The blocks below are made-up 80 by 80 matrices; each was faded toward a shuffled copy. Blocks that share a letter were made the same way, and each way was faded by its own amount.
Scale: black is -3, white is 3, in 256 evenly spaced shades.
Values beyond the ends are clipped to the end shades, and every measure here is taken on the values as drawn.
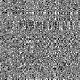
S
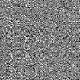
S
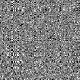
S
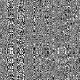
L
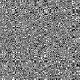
S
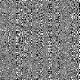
L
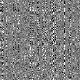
L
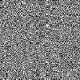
S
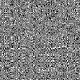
S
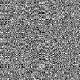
S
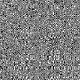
S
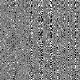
L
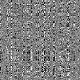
L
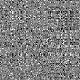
S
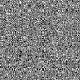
S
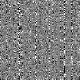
L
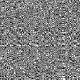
S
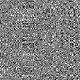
S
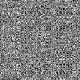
S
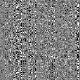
L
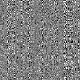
L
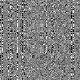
L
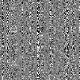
L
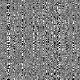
L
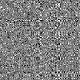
S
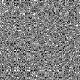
S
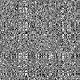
S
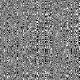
L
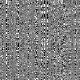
L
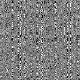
L
